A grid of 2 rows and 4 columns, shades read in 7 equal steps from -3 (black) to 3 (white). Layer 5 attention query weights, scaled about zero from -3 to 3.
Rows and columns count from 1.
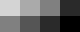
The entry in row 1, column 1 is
2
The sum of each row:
1 -6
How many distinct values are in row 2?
4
